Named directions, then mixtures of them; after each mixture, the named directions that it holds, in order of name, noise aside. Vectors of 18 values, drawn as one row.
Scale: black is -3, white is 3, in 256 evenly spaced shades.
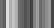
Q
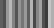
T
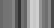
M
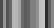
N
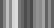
N, Q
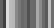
Q, T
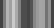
N, Q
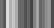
Q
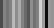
N, T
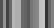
N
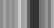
M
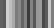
Q, T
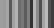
Q, T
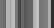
M, Q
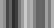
N, Q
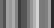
M, Q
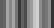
M, Q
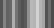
M, N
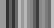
M, Q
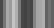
N, Q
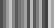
T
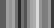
M, Q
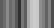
M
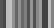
Q, T
